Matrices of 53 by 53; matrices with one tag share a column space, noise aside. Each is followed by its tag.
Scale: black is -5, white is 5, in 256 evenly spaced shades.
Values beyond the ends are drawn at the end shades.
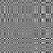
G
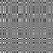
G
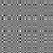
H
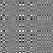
H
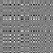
H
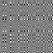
H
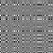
H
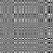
G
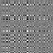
H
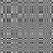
G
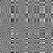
G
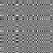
H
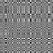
G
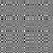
H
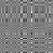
G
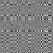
H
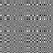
H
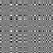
H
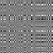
H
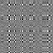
H
